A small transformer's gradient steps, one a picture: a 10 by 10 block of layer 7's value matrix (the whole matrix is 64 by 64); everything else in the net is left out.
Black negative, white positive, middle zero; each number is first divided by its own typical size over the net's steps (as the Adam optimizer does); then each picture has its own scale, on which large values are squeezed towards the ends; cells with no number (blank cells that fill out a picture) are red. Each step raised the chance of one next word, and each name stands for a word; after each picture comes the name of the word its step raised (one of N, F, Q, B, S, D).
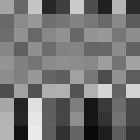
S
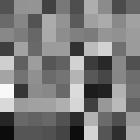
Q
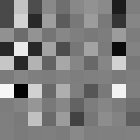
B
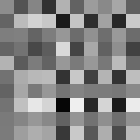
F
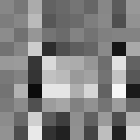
Q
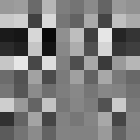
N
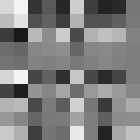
S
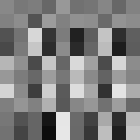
Q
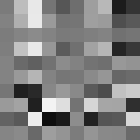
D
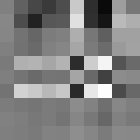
B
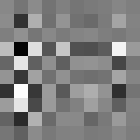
D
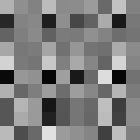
F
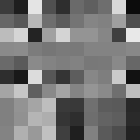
S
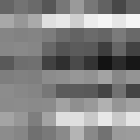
F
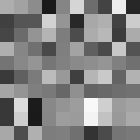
F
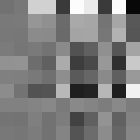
B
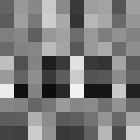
Q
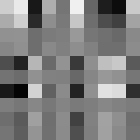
B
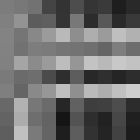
S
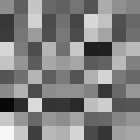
F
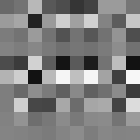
F
